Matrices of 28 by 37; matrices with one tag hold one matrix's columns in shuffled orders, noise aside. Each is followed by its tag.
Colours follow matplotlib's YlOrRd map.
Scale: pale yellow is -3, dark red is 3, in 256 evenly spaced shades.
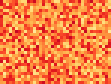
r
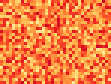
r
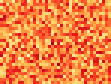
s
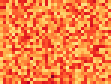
r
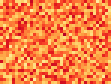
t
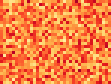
s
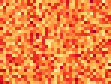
s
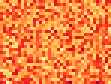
r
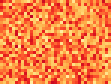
s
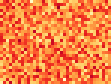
s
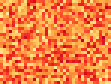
s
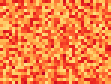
r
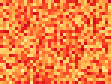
r
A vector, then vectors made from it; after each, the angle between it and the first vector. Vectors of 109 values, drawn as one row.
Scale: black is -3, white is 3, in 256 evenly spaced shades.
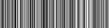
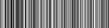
orthogonal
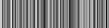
partly aligned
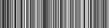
partly aligned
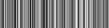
nearly parallel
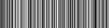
partly aligned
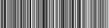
partly aligned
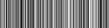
orthogonal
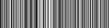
orthogonal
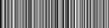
orthogonal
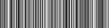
partly opposed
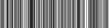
partly aligned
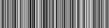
nearly parallel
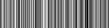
nearly opposite
